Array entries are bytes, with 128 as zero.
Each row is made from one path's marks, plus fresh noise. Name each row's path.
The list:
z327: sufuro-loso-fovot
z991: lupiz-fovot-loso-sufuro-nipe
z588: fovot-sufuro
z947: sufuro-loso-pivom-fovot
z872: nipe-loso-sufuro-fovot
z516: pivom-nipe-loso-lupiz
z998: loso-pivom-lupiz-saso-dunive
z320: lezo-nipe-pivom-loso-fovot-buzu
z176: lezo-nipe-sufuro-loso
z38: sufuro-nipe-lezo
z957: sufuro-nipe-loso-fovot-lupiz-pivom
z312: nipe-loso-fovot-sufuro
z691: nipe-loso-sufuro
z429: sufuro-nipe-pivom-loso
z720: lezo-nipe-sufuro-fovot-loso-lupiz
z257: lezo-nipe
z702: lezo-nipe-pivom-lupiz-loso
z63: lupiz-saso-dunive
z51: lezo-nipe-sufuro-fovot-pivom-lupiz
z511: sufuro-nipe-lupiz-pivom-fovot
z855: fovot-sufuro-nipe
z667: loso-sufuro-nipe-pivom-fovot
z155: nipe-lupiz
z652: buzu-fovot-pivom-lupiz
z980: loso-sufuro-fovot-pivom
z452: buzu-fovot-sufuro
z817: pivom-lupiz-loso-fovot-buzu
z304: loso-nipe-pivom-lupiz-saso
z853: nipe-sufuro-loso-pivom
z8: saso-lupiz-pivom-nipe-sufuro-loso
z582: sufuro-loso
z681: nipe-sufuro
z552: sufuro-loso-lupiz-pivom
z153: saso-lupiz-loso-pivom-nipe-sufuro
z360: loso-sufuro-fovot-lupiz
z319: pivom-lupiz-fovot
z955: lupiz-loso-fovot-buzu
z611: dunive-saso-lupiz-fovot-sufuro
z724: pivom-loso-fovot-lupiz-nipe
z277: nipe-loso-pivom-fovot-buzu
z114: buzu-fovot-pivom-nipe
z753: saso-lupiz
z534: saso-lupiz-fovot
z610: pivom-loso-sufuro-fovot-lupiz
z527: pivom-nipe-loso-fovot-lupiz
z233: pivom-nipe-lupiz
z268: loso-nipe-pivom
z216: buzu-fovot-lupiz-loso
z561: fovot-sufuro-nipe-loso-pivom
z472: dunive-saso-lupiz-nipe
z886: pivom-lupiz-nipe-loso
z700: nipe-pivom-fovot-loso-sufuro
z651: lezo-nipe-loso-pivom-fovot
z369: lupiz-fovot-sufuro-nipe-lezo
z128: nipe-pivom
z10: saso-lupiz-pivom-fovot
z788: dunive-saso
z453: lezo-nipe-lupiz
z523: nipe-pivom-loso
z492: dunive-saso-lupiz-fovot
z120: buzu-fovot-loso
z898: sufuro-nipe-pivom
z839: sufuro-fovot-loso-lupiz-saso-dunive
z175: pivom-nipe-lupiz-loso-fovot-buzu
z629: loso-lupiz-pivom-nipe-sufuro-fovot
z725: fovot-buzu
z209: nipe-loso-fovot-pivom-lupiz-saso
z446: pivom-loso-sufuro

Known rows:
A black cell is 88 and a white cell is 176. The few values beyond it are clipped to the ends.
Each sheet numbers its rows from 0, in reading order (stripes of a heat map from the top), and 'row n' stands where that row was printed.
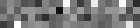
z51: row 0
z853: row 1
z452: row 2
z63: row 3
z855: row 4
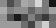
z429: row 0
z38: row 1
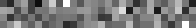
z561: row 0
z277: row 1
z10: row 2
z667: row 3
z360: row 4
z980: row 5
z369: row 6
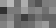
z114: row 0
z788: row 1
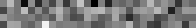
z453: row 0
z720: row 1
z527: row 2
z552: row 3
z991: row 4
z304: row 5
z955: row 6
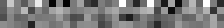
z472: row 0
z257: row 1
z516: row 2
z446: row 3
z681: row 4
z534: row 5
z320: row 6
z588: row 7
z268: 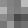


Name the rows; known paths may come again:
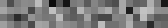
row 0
z153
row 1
z453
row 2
z724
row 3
z511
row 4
z980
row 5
z319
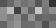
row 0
z872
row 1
z216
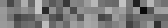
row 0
z523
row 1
z611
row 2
z839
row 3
z233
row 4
z582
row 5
z120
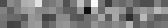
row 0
z209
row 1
z128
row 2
z700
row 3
z452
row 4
z991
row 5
z886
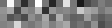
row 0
z855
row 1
z588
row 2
z155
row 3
z691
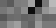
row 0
z788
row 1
z320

